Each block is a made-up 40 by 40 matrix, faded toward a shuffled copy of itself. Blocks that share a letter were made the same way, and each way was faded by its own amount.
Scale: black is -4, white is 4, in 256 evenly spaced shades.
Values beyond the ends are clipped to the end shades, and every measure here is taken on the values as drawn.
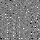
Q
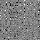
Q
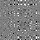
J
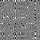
J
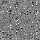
Q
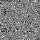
Q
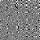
J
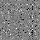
Q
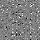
Q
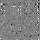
J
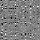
J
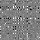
J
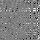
J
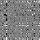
J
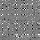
J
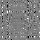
J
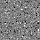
Q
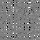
J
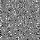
Q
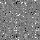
Q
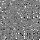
Q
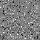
Q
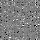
Q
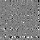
J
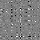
J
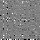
J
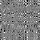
J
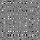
J
